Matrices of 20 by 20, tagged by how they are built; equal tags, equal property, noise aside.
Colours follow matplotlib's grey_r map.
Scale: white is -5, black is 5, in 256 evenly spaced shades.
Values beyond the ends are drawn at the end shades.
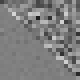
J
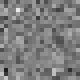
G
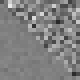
J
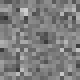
G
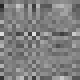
G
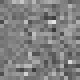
G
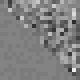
J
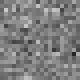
G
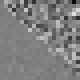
J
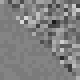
J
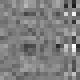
G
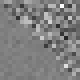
J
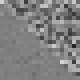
J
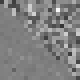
J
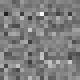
G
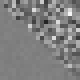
J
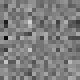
G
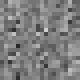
G
